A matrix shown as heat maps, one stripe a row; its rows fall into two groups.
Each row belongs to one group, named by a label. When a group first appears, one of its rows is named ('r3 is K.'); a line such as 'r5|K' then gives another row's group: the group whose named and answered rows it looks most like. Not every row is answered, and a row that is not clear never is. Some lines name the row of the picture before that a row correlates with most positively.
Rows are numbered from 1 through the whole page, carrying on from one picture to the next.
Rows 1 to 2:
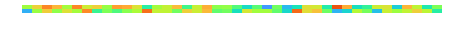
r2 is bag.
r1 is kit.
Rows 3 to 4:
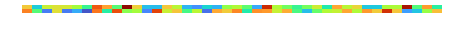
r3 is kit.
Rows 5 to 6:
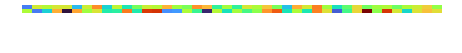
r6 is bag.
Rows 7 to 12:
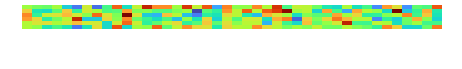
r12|bag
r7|bag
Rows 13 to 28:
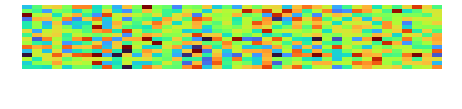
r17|bag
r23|kit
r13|bag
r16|bag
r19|kit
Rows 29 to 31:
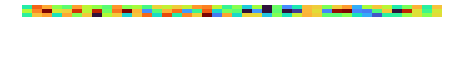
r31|bag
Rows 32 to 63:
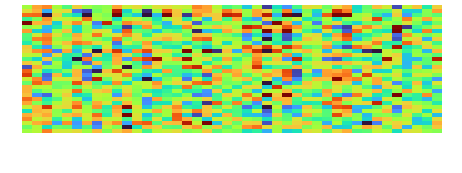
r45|bag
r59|kit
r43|bag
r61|bag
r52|bag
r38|kit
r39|kit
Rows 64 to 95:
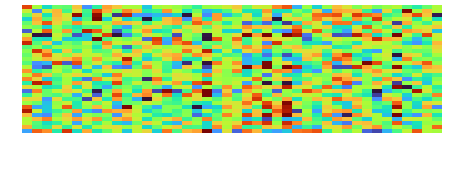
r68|kit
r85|bag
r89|kit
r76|kit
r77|kit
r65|kit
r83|kit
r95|bag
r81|kit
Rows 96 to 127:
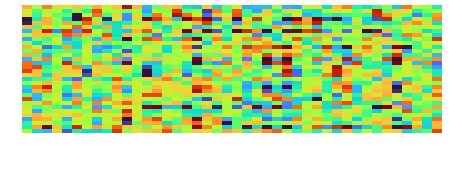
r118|bag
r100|bag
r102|bag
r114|bag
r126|kit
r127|bag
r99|bag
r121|bag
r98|bag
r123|kit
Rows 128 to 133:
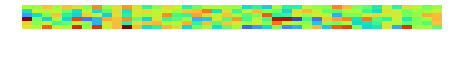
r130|bag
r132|bag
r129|bag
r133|kit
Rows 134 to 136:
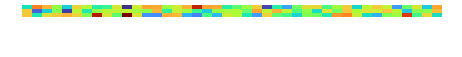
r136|kit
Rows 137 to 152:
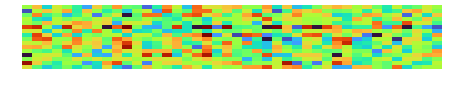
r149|bag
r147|kit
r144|bag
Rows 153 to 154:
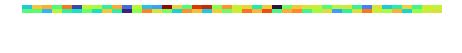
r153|bag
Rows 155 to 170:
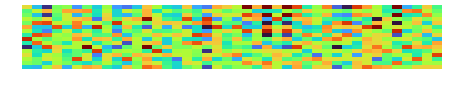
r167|bag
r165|bag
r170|bag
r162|kit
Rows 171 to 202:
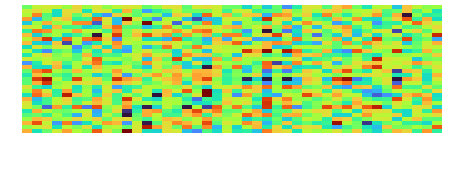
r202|kit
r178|bag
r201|bag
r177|kit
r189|kit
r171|kit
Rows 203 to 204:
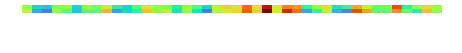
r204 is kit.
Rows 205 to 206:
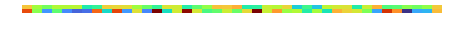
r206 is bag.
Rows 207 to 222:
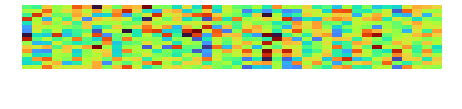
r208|kit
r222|kit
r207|bag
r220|kit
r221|bag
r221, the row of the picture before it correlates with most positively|206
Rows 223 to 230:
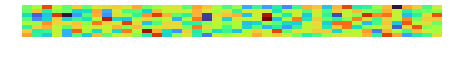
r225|bag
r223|kit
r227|kit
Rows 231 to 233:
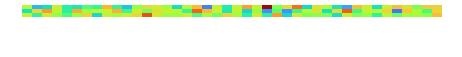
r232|kit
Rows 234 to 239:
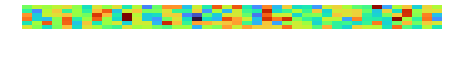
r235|kit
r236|kit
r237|kit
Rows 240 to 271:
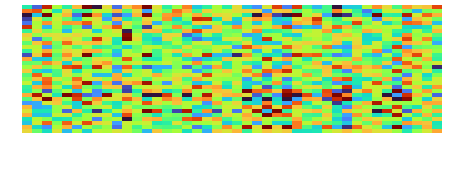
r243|bag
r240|bag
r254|kit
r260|kit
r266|bag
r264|bag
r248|kit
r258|kit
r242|bag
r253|kit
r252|bag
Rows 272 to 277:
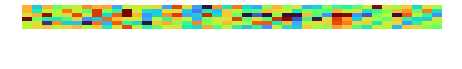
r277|kit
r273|kit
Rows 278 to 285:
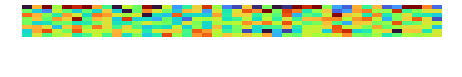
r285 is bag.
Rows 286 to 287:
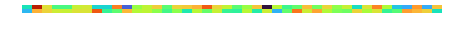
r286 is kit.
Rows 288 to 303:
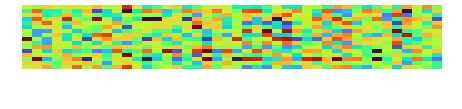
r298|kit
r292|kit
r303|kit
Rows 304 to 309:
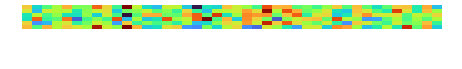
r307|bag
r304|kit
